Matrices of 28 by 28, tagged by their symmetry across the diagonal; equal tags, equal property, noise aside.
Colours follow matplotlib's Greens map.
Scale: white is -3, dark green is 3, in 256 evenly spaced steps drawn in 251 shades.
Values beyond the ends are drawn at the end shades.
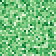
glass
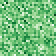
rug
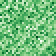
glass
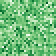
rug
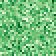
rug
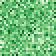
glass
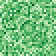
glass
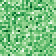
glass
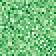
glass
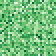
rug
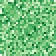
glass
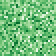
rug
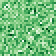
glass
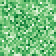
glass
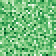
rug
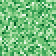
rug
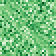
rug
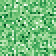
rug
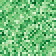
glass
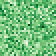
rug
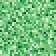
rug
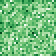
glass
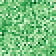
glass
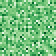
rug
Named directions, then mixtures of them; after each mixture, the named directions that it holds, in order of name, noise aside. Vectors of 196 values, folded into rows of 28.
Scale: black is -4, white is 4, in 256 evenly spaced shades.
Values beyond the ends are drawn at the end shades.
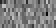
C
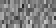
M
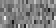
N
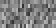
M, N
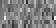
C, M, N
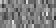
C, N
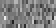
N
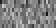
C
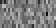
C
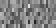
C, M, N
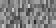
C, M, N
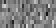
C, M, N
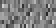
C, M, N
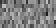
C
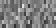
M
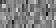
C, M, N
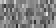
C, M, N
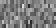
M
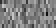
C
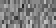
M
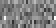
M, N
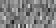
M, N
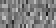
C, M, N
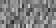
M, N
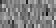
C, N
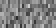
M, N
